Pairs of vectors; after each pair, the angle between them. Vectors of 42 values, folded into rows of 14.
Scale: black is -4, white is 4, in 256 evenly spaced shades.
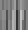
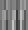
nearly parallel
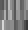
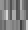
partly opposed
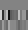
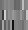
orthogonal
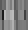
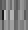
nearly parallel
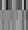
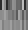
nearly parallel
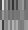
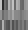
nearly opposite
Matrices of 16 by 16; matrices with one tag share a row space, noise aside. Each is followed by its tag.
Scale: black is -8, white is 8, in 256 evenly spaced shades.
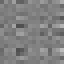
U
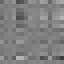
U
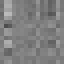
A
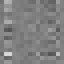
A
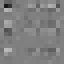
A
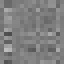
A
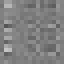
A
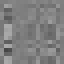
A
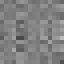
U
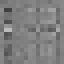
A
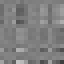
U
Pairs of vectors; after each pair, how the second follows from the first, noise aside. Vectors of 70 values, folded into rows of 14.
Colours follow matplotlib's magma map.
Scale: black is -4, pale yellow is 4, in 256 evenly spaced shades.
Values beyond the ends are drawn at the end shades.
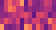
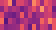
shuffled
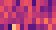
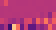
partly zeroed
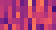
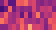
shuffled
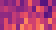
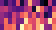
scaled up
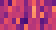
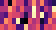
scaled up
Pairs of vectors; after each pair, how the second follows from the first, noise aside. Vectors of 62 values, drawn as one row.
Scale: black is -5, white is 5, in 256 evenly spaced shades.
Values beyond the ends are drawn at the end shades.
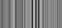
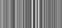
negated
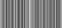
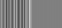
partly zeroed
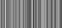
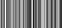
scaled up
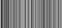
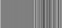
partly zeroed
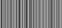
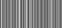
negated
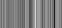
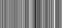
negated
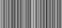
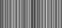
negated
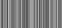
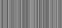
shrunk
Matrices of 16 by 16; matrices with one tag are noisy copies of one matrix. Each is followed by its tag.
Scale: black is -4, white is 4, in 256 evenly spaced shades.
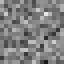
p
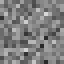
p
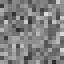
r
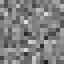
p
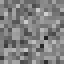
p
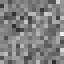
r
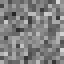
r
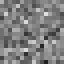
p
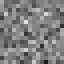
p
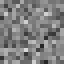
p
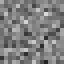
p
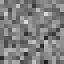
p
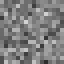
p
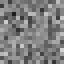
r
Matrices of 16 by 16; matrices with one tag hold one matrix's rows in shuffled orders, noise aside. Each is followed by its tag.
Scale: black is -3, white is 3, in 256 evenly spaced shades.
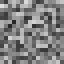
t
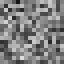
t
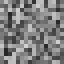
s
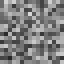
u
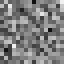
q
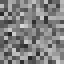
q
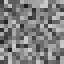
q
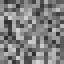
s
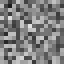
s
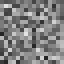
q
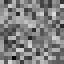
s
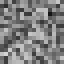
t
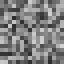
u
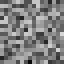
t
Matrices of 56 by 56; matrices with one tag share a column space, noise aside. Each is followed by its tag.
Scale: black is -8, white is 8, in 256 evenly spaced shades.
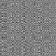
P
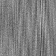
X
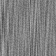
X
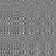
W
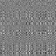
W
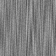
X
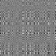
W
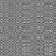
P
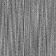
X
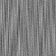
X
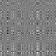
W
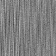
X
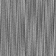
X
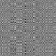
P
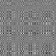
W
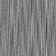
X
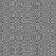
P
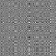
P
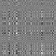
W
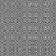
P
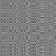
P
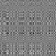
W
